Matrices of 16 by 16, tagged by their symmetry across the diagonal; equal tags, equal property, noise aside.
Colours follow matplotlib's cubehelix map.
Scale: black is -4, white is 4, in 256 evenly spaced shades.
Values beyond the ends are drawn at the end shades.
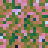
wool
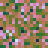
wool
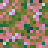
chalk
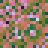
chalk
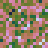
chalk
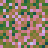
chalk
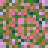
chalk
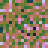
chalk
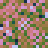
chalk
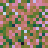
wool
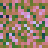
wool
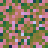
chalk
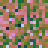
wool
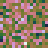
wool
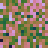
wool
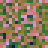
wool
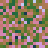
wool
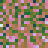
wool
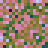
chalk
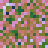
chalk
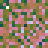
chalk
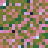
chalk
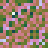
chalk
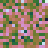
wool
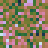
wool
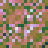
chalk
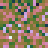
wool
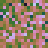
wool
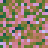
wool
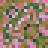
chalk
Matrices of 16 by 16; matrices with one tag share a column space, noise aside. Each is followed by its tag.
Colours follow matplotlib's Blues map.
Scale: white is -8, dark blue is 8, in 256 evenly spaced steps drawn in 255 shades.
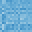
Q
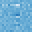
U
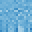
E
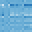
U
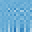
E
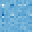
U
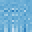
E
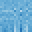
E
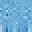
E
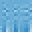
E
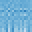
E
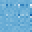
U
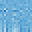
E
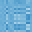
Q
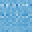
U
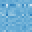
U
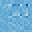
U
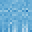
E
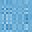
Q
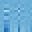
E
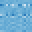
U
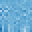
E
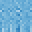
E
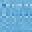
U
